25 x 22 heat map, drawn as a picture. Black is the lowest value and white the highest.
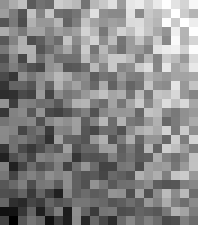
Ninth with the highest average: top right. Odd rows or columns: none. Slope: up to the top right. Average level on the scale: 50%. Ninth with the lowest average: bottom left. Stripes: none. Grain: fine.
